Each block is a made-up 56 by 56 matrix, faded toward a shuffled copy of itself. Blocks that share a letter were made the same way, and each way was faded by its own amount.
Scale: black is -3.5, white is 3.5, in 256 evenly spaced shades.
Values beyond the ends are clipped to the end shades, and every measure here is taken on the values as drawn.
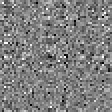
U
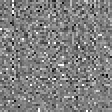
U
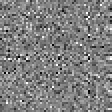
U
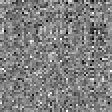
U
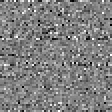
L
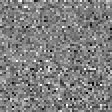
L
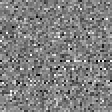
L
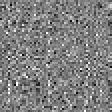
U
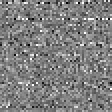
L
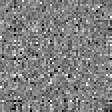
U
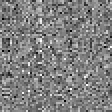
U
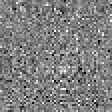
U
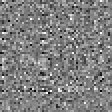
U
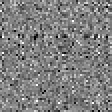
U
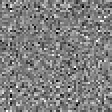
U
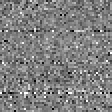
L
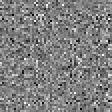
U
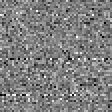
L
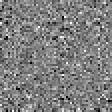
U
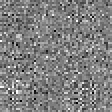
U
